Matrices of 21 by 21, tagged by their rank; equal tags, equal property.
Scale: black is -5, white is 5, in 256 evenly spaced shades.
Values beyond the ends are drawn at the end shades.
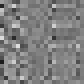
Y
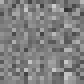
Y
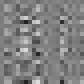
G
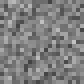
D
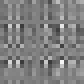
G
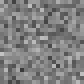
D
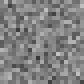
D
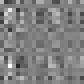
G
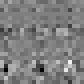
Y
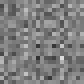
Y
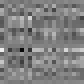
G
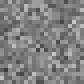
D
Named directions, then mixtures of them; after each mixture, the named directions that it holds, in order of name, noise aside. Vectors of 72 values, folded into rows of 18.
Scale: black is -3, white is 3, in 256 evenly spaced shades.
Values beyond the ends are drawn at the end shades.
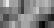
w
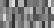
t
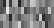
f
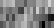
t, w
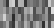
t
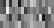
f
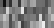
f, w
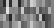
f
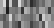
f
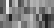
f, w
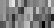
t, w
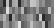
f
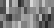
f, w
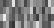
f, t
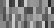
f, t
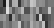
f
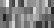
t, w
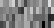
t, w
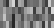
t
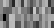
f, t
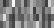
f, t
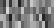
f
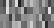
f, t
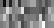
f, w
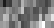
f, w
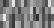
f, t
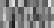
t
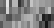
f, w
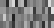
t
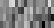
t, w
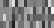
t
